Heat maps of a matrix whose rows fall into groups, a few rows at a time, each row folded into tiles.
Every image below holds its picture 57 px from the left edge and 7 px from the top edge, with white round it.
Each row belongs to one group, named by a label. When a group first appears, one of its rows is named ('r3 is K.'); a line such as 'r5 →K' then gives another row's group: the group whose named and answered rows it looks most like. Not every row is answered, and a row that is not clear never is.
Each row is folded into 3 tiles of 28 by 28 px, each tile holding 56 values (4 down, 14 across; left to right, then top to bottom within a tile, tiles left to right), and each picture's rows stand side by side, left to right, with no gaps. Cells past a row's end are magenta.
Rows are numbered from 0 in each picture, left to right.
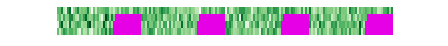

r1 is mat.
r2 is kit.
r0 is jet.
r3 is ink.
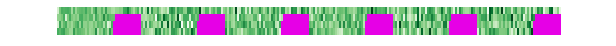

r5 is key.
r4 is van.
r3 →kit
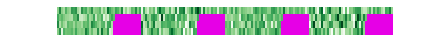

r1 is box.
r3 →jet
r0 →ink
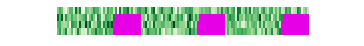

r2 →key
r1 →jet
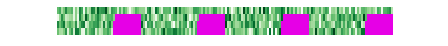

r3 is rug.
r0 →van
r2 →box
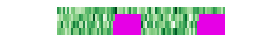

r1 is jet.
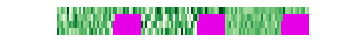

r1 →ink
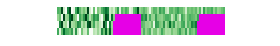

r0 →jet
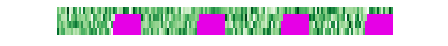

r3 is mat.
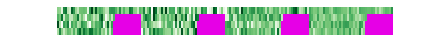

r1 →key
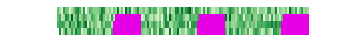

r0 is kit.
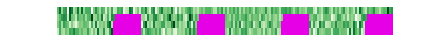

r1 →jet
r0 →key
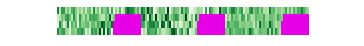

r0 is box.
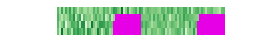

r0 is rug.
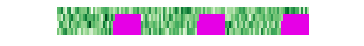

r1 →van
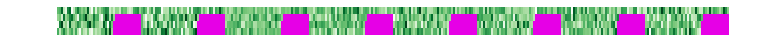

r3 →van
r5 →mat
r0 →jet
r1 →rug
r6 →key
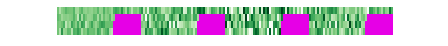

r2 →box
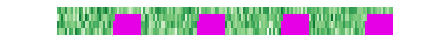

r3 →van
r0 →van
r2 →box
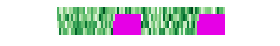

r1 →van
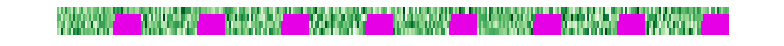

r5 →key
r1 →van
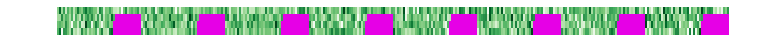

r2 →ink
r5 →key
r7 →box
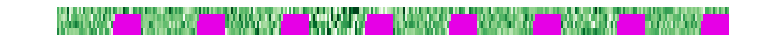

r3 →van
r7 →mat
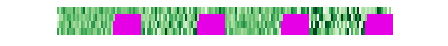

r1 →rug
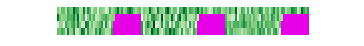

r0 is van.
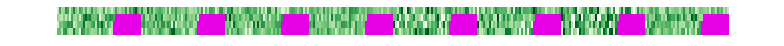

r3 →van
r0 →ink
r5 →box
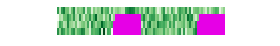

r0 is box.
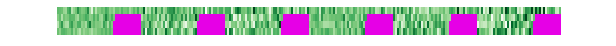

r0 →jet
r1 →rug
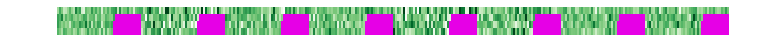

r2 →mat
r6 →jet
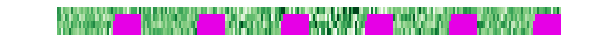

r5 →kit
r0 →ink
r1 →key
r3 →van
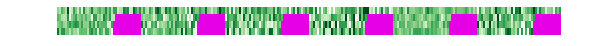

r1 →ink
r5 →box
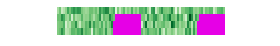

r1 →jet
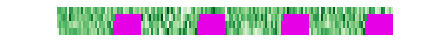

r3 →key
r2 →kit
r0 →key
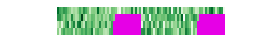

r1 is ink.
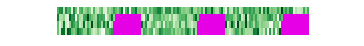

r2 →box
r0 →rug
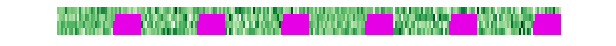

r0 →van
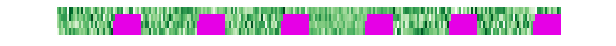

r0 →key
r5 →mat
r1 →van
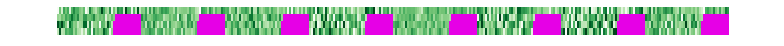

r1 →mat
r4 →kit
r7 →mat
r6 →rug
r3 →rug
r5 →van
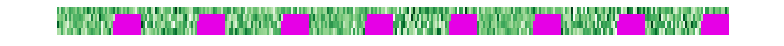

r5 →box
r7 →mat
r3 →box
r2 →rug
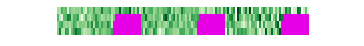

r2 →key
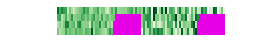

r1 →key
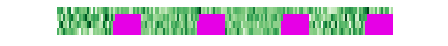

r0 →jet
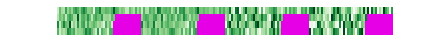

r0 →box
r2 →jet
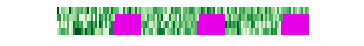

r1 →kit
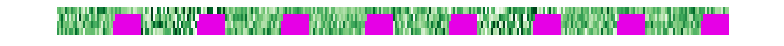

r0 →van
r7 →van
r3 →rug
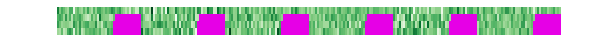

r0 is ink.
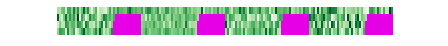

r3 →mat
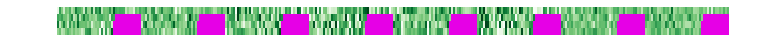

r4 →kit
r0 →box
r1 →jet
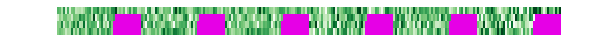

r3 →van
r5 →rug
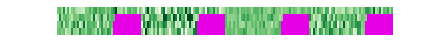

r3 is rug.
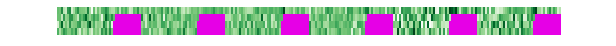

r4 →rug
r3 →box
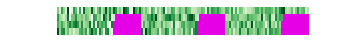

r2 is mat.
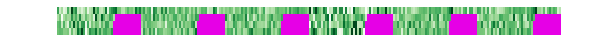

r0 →rug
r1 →key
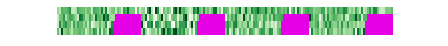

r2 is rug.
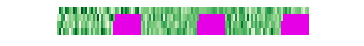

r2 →van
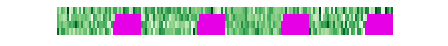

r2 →kit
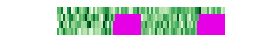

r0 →jet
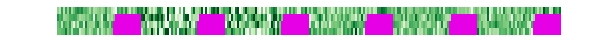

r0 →mat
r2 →jet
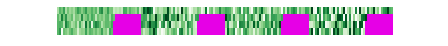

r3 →ink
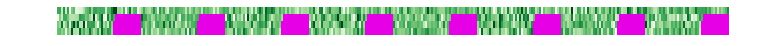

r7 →ink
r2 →van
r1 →box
